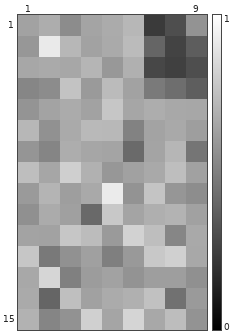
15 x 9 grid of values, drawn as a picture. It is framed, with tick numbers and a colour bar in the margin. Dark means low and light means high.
There are no regular stripes. The top right is the ninth with the lowest average. The top middle is the smoothest part. No row or column stands out. An odd patch, lower than its surroundings, sits in the top right. Neither half mirrors the other.
